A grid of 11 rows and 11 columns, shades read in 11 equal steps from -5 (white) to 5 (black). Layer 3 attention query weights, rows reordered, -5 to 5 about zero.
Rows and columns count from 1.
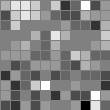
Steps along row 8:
down up up down up down down up same up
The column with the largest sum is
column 7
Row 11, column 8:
-1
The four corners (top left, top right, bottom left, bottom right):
-2 -1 2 1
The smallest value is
-5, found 3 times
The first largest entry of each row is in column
7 1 10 5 5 4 2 1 2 6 9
